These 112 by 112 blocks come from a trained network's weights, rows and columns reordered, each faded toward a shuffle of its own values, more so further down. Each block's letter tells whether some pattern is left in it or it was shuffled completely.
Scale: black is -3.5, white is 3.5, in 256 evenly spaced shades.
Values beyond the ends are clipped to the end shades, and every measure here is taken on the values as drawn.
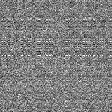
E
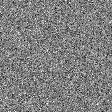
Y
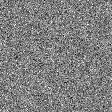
Y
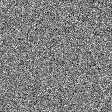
Y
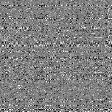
E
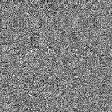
E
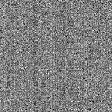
E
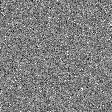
Y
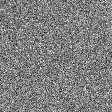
Y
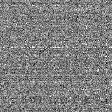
E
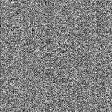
E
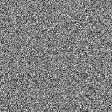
E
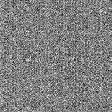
E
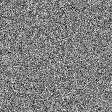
Y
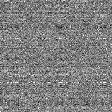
E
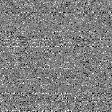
E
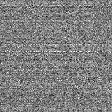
E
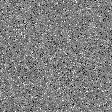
Y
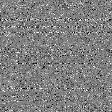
E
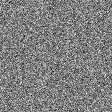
Y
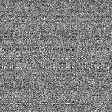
E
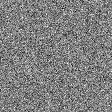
Y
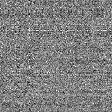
E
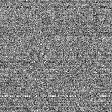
E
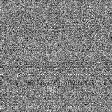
E
